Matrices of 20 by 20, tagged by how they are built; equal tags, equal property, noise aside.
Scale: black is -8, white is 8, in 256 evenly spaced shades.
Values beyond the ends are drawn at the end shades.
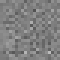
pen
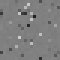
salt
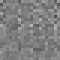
pen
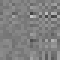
pen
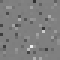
salt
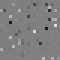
salt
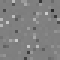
salt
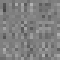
pen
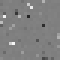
salt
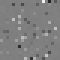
salt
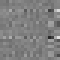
pen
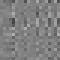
pen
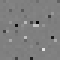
salt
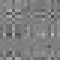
pen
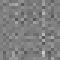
pen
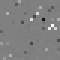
salt
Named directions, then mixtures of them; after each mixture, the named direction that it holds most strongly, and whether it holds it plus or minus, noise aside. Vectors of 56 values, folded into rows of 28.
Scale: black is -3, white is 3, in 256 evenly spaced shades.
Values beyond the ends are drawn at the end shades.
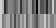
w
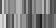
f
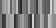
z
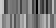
w, plus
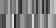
z, plus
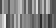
f, plus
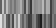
f, plus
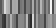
z, plus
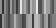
z, minus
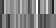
w, minus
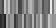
z, plus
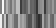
f, plus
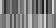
w, plus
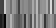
w, minus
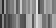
f, minus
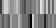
z, plus
